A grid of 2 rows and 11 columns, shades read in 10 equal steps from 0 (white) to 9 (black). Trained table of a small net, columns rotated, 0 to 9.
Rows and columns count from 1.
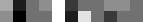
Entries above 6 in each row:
2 3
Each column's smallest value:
3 8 5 4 0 7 1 5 4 4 5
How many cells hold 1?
1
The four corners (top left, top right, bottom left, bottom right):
3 5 4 5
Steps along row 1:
up down down down up down same down same up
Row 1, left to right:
3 8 5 4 0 7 5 5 4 4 5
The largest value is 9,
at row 2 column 2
